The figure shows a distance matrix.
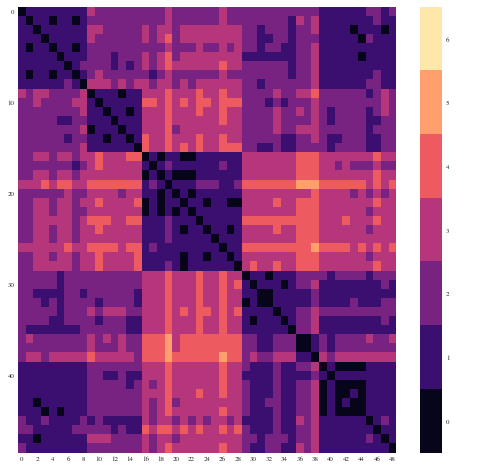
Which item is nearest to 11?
14
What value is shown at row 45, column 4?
1
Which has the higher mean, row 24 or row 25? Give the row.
25
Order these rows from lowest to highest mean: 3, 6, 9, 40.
40, 3, 6, 9
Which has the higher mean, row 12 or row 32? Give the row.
12
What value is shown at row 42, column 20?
3
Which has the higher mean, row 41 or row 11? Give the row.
11
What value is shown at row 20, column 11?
3
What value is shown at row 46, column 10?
2
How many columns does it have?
49
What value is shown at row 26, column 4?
3
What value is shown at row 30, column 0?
2
